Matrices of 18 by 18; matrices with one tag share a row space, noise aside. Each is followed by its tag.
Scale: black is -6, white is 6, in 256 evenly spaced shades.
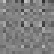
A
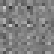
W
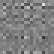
A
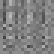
W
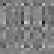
A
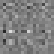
W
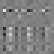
W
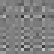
A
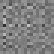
W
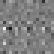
W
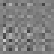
W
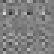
W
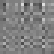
A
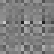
A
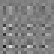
W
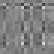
A
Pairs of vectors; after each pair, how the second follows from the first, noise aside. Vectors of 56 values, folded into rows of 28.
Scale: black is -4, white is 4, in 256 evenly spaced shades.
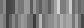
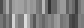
reversed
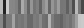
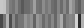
reversed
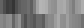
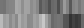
reversed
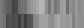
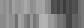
reversed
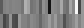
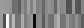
reversed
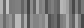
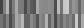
reversed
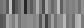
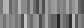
reversed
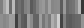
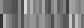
reversed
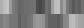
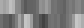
reversed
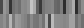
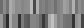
reversed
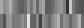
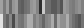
wrapped around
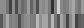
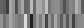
reversed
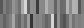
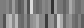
reversed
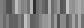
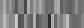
reversed
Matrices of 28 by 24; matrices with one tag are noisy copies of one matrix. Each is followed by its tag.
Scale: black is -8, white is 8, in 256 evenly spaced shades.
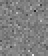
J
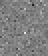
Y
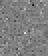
Y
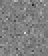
Y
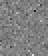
J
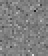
J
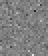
J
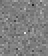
Y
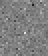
Y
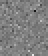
J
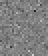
J
